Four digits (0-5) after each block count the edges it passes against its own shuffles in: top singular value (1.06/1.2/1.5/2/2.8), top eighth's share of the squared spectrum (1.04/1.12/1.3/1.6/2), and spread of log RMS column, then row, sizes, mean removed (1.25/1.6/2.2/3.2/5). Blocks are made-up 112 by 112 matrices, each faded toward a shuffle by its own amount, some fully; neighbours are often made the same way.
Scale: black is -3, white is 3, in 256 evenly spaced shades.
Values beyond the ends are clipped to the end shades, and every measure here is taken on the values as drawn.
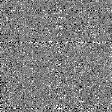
2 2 3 3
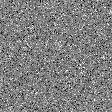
0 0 0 0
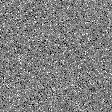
0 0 0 0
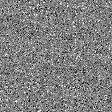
0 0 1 1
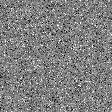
0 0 0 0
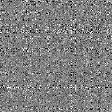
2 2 3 4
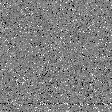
1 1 0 1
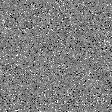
1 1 0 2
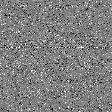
2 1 0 2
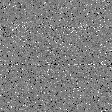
2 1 0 1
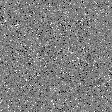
0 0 0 0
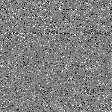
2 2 0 2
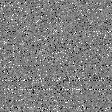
2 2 0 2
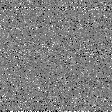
2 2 0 3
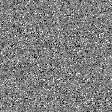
0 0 0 2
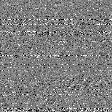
2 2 0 4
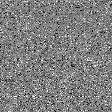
1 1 0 2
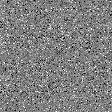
1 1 0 2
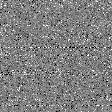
2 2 0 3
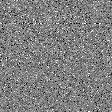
2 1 0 2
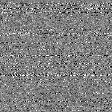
2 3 0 4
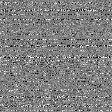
2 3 0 4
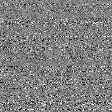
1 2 0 4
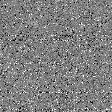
1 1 0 2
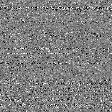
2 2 0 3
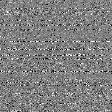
2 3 0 4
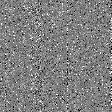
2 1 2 0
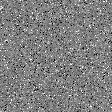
0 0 0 0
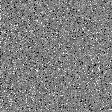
0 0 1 0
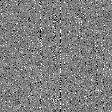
2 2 3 0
